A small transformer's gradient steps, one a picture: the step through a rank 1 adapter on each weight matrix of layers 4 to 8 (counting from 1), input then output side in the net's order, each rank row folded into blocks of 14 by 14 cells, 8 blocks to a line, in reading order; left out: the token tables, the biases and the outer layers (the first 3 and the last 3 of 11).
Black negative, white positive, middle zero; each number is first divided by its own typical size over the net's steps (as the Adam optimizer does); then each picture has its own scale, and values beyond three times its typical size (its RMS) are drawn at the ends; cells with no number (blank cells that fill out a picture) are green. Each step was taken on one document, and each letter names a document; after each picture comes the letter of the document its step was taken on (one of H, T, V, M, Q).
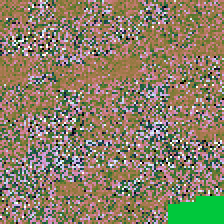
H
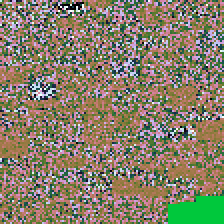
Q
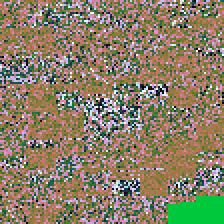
Q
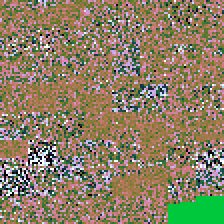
H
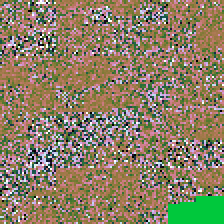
H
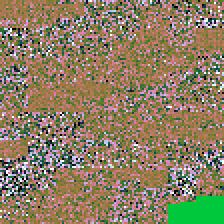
H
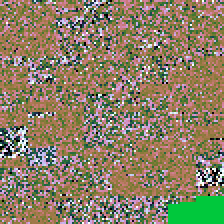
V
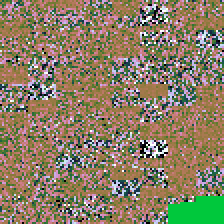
V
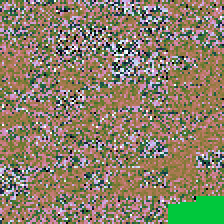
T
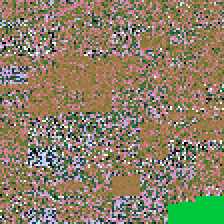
H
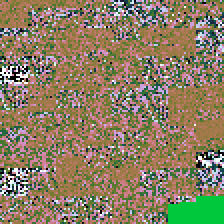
V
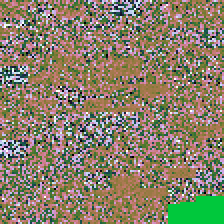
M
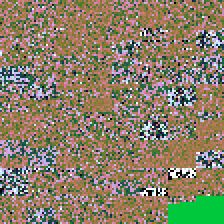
V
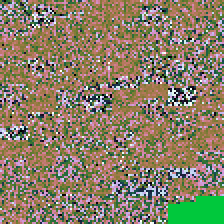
T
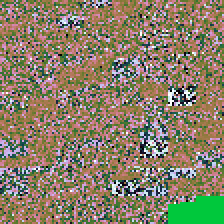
T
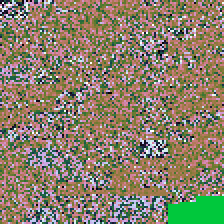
T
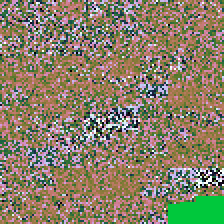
M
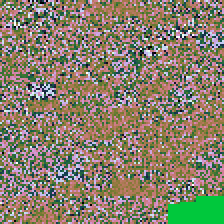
Q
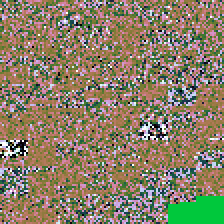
T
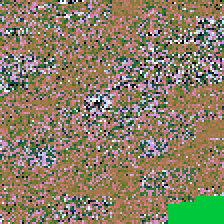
T
